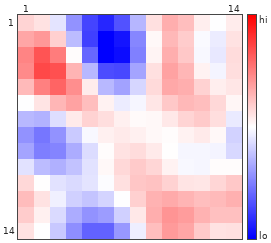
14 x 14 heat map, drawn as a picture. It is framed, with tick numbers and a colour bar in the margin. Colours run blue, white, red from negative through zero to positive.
On average the colour sits 50% of the way up the scale. The top middle is the ninth with the lowest average. The centre is the smoothest part.
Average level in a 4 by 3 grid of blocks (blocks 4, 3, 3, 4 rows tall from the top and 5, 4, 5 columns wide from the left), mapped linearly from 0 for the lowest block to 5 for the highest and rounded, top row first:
4 0 4 | 4 3 4 | 1 4 3 | 3 3 5
